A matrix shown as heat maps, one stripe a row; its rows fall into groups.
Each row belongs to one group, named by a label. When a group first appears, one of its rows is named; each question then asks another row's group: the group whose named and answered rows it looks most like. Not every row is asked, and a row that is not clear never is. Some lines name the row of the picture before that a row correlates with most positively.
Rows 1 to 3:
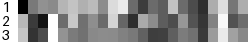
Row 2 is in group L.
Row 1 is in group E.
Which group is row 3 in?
L
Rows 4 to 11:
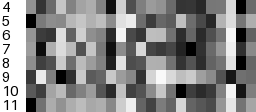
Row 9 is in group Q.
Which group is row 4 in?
L
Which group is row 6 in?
L
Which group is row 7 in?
L
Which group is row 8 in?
L
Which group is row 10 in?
L
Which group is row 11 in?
E
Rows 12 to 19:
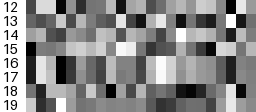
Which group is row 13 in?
L
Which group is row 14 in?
Q
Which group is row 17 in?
Q
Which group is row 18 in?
L
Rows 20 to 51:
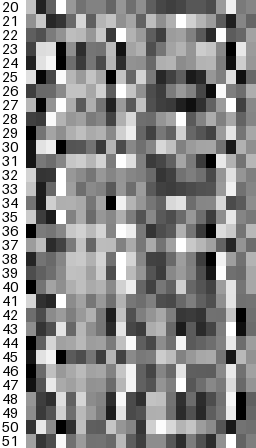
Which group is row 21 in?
Q
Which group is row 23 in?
Q
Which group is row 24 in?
Q
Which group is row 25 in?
L
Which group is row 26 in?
E
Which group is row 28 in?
E
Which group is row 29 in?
E
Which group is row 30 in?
Q
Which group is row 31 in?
E
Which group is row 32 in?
L
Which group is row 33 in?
L
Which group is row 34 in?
E
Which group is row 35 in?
L
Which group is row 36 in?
E
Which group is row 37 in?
Q
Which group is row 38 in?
E
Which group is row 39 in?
E
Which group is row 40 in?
E
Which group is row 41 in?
L
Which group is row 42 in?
L
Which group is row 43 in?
L
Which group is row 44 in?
E
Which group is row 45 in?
Q
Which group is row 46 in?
E
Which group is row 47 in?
E
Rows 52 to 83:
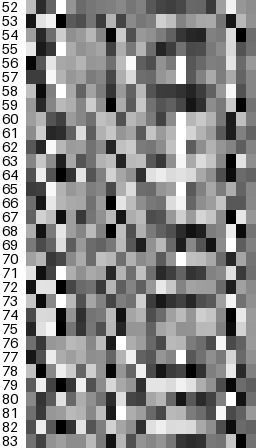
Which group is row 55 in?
L
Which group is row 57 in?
E
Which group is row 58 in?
L
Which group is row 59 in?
L
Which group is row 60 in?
Q
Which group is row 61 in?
Q
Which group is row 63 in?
Q
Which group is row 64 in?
Q
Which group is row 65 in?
E
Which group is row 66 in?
E
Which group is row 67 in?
Q
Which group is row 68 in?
L
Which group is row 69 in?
L
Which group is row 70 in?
Q
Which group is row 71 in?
L
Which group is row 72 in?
Q
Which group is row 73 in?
L
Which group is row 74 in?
Q
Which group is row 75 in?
Q
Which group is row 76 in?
E
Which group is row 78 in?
L
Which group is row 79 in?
Q
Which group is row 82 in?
Q
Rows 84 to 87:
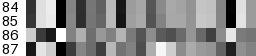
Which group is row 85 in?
Q
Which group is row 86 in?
L
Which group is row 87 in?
Q
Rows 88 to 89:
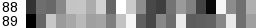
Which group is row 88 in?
E
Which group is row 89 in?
E
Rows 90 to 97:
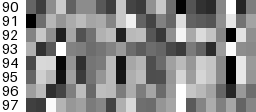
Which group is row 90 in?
L
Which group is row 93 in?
L
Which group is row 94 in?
Q
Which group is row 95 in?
Q
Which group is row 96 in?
Q
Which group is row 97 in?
E
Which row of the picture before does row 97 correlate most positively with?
89
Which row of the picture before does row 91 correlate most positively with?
89
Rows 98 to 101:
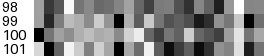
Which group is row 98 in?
L
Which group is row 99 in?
L
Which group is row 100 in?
E
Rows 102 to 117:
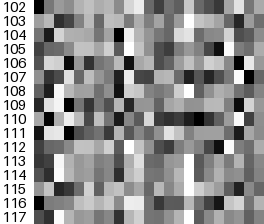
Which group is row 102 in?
E
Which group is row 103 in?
Q
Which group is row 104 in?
E
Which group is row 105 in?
E
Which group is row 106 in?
Q
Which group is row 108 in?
E
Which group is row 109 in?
Q
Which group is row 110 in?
L
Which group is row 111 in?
Q
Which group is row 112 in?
E
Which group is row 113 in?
E
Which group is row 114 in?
E
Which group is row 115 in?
Q
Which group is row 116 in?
E
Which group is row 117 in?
E
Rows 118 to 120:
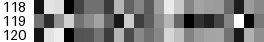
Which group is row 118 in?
Q
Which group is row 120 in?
Q
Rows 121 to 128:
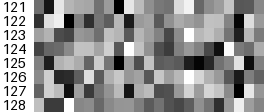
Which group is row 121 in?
E
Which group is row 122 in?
Q
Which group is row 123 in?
Q
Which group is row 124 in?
E
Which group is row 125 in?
L
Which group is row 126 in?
Q
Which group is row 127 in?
Q
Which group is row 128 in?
L
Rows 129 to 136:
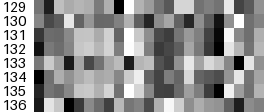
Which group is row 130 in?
L
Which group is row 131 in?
E
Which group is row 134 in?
E
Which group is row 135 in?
E
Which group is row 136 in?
Q
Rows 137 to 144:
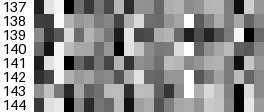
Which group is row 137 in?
Q
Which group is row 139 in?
L
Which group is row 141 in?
Q
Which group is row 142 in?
E
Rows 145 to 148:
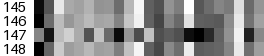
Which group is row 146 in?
E
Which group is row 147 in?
L
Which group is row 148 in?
E
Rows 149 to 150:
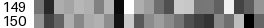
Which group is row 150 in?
L
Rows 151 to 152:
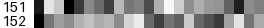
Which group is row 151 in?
Q
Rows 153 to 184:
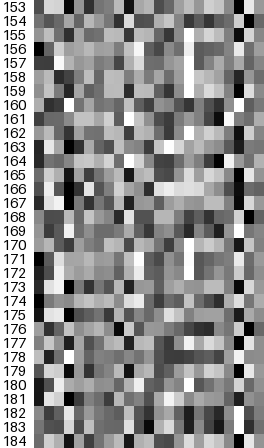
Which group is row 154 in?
L
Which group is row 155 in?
Q
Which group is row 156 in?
E
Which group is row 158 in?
Q
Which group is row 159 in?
Q
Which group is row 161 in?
E
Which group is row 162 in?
Q
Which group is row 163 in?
Q
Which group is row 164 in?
E
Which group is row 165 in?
Q
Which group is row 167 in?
Q
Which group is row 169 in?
L
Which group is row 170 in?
Q
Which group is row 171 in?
E
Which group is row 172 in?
E
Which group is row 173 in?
Q
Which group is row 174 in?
E
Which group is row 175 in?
Q
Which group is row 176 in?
L
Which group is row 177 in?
Q
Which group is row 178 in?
L
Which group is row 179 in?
Q
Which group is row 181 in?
Q
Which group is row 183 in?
L
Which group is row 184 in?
Q
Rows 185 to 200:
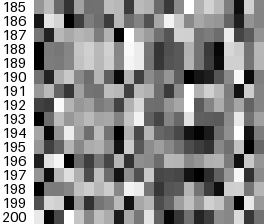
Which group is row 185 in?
Q
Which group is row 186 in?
Q
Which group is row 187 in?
E
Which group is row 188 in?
E
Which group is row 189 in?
E
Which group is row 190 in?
L
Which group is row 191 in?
Q
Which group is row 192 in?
E
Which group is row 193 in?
E
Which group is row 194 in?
L
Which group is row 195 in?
L
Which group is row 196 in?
Q
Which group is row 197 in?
L
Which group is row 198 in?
E
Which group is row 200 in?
L
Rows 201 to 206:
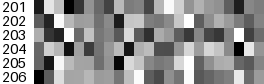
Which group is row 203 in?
L
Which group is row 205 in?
E
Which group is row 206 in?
E
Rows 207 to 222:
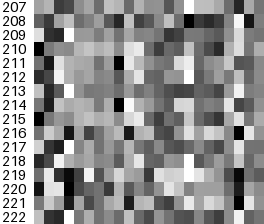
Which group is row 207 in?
Q
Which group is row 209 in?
L
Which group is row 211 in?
E
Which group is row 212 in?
E
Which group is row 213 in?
L
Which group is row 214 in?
E
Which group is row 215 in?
E
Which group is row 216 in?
Q
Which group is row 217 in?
L
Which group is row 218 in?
E
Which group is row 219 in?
Q
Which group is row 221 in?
Q
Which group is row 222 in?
L
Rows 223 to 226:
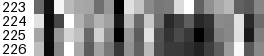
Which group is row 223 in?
E
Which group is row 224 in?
L
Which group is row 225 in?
L
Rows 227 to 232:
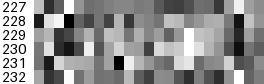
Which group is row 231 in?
E
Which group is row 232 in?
L
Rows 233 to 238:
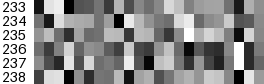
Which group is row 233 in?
Q
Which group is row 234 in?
E
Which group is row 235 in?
Q
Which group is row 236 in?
L
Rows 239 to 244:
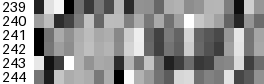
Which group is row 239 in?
Q
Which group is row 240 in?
Q
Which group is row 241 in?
E
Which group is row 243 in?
L
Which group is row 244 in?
E
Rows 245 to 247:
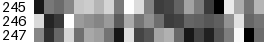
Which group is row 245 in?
E
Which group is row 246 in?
L
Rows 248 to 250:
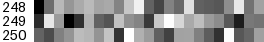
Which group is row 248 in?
E
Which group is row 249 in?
Q
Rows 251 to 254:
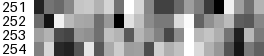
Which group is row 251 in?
E
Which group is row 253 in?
Q
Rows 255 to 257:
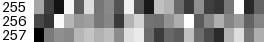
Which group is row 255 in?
L
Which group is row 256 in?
E
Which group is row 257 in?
E
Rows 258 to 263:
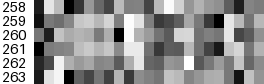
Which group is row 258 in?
Q
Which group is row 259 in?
E
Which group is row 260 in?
E
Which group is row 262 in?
E
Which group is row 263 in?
Q
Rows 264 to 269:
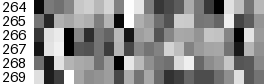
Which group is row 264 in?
E
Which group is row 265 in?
E
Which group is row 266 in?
Q
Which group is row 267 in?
Q
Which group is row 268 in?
E
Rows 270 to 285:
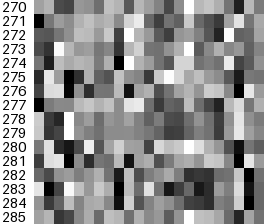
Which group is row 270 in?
Q
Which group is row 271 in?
E
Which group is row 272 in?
E
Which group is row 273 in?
E
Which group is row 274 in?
E
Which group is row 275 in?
Q
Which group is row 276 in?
Q
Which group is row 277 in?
E
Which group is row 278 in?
L
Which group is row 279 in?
L
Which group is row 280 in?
Q
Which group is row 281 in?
Q
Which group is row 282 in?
L
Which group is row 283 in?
L
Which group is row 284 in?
L
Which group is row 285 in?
Q
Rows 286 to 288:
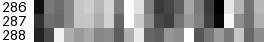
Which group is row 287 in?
E
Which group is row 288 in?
E
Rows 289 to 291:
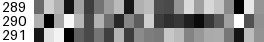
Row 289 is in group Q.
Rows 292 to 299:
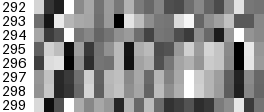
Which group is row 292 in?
L
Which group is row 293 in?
E
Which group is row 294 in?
L
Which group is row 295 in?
Q
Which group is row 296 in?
Q
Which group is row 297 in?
Q
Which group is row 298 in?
Q
